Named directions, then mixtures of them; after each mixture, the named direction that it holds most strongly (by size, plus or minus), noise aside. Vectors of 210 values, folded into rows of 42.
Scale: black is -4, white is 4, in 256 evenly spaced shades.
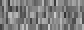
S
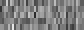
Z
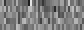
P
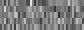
P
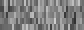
S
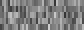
S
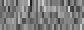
P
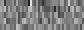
P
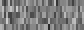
S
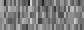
P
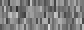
S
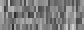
Z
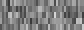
S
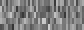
Z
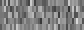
P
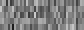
Z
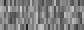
S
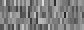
S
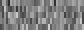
S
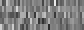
S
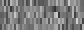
P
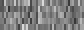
P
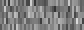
P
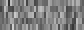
Z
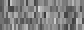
S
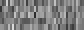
Z
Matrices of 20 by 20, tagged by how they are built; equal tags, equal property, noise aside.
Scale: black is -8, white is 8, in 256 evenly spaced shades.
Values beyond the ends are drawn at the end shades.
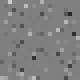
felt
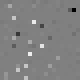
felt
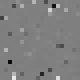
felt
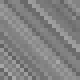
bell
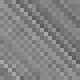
bell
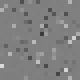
felt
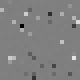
felt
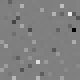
felt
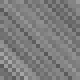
bell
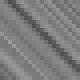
bell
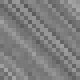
bell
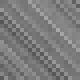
bell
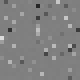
felt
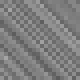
bell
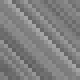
bell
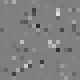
felt
